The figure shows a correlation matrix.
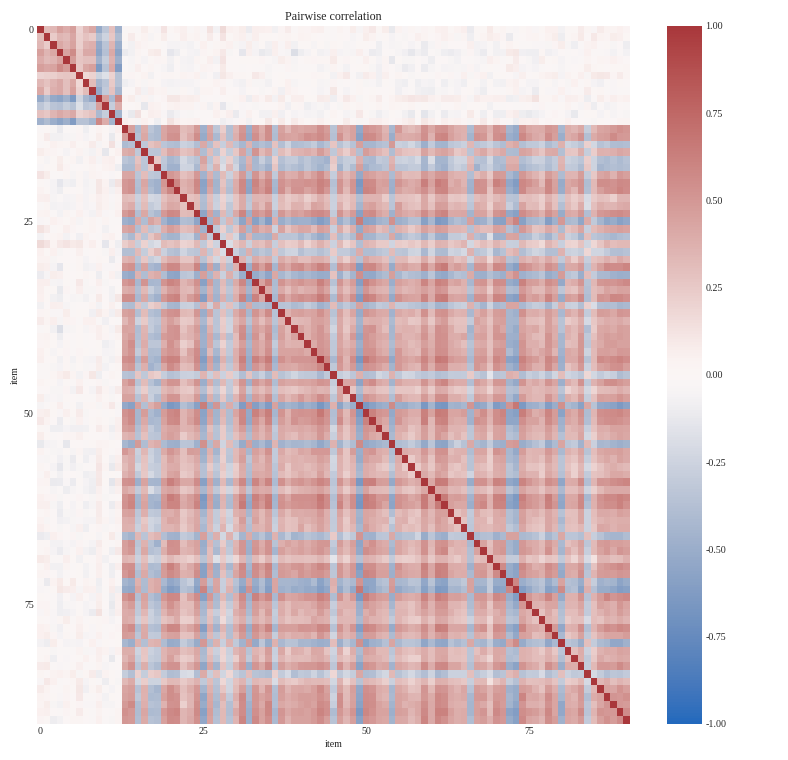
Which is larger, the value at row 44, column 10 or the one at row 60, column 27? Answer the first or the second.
the first
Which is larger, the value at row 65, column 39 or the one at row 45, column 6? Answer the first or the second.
the first
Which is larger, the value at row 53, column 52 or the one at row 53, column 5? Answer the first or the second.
the first
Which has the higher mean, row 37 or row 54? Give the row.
37
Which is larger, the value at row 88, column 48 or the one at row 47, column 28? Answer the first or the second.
the first
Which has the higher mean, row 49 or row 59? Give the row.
59
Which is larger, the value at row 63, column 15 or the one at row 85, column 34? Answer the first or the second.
the second
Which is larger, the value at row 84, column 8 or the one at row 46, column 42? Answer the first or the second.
the second
